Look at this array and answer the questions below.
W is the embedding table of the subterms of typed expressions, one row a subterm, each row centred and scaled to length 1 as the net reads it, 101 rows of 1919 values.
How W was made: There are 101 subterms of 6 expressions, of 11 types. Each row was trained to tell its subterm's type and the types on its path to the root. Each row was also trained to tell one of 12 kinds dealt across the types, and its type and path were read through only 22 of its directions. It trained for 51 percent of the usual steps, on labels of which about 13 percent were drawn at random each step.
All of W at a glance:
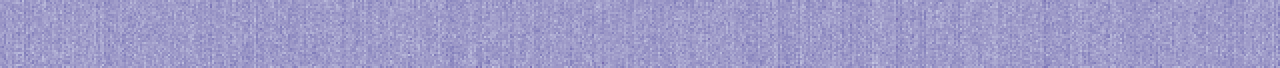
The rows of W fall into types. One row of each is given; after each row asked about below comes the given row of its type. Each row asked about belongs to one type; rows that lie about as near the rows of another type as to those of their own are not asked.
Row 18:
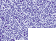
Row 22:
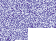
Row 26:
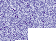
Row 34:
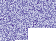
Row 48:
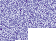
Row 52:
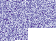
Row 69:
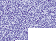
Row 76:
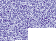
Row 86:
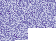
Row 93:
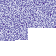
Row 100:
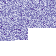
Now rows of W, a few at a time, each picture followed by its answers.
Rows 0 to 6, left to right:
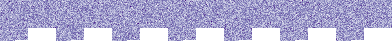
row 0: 48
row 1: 22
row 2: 93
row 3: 48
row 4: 100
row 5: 34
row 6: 34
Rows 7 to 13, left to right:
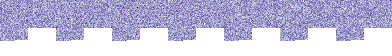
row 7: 52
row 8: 22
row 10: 48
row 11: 86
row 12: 26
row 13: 18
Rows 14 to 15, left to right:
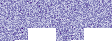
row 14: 34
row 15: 52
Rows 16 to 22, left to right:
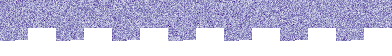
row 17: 18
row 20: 18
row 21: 34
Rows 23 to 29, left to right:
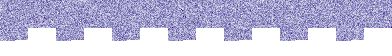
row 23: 48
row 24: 69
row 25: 86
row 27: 76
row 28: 52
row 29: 22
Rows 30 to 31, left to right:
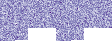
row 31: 93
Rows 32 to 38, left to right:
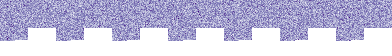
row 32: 22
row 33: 100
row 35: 18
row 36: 76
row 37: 100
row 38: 18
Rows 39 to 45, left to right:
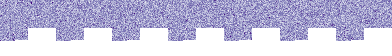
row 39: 26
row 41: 34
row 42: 93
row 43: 86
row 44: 100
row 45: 86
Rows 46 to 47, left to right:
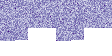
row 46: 93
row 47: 69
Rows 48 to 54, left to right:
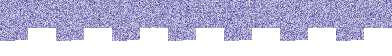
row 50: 86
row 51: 52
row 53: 86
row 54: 52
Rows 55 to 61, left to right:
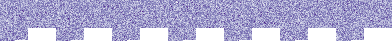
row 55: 100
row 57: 26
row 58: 22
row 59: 76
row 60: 76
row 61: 34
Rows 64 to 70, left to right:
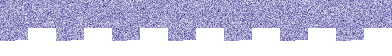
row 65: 52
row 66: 69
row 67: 76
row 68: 34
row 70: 22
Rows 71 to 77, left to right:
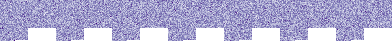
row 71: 34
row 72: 100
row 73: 86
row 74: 93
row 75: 22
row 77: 100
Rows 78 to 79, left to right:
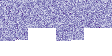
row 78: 18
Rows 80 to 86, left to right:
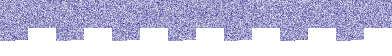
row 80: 26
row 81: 52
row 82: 22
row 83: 18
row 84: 52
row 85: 69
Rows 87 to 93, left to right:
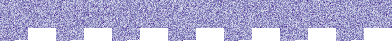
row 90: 86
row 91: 93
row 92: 52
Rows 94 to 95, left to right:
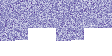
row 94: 86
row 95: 69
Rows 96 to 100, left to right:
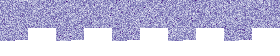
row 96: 34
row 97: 26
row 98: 93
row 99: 48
